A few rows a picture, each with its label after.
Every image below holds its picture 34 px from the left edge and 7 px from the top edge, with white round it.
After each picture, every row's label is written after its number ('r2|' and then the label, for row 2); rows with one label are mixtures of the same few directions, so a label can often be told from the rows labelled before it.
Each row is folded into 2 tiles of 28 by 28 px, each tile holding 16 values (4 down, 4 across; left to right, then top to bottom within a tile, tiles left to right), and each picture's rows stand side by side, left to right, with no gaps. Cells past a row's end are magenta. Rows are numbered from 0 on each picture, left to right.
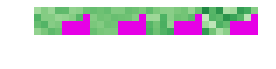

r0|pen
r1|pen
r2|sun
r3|pen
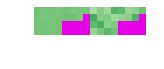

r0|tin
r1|pen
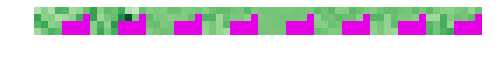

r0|pen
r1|tin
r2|pen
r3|sun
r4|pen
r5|pen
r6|sun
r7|sun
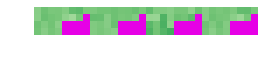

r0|tin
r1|sun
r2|sun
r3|tin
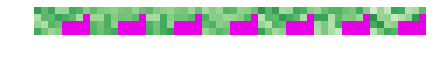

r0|pen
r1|sun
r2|sun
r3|pen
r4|pen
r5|sun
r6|pen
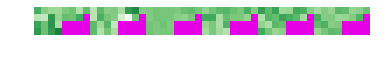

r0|sun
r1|tin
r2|tin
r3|sun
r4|pen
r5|pen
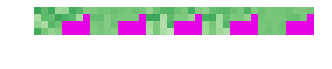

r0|pen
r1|sun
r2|sun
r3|sun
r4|tin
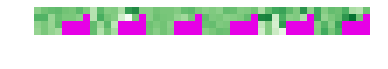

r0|sun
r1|tin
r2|tin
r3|pen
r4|sun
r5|tin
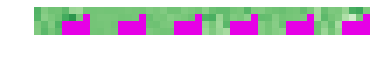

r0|tin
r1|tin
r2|pen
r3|sun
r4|sun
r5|tin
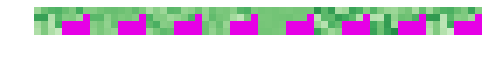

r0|sun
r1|sun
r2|pen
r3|tin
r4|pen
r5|pen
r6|sun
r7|sun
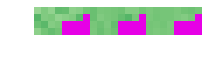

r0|pen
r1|tin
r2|tin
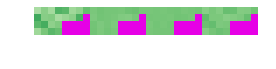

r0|pen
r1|tin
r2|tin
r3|pen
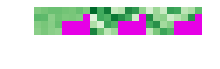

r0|sun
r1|pen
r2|pen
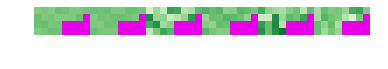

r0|pen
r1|pen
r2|pen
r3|pen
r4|sun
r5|tin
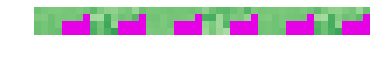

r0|sun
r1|sun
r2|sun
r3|sun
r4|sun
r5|sun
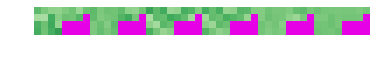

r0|sun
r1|tin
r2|pen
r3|pen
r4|tin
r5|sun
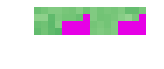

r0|sun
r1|tin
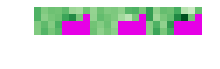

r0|tin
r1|tin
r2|tin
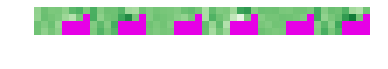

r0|tin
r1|tin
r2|tin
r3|tin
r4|pen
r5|tin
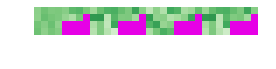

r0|tin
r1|sun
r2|pen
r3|sun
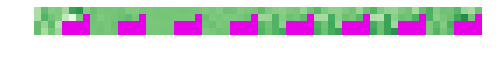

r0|tin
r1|tin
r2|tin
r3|pen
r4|sun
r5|sun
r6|sun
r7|tin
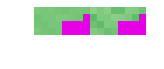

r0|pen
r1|pen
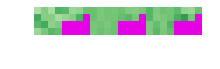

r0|pen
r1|tin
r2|tin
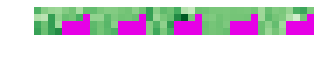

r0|sun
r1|sun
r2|tin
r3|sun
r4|tin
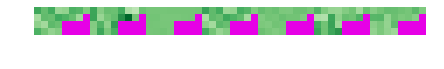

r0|pen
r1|tin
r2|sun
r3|pen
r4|pen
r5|sun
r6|sun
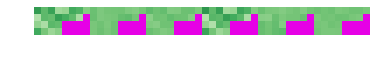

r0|pen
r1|tin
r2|pen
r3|pen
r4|sun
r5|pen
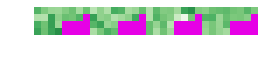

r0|sun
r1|pen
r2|tin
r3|sun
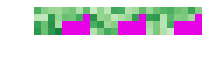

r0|sun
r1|pen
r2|sun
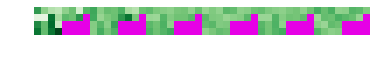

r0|sun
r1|tin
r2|sun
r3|pen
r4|sun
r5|pen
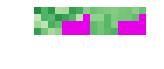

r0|pen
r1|sun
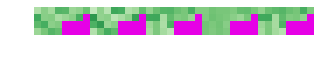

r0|pen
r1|pen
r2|sun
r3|tin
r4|sun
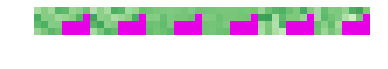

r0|pen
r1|pen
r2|sun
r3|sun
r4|sun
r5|tin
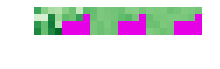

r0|sun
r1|tin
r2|pen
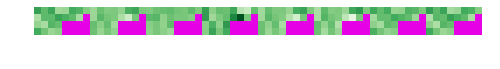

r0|pen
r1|tin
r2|sun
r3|tin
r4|tin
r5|tin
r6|pen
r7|pen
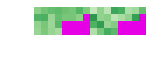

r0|sun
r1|pen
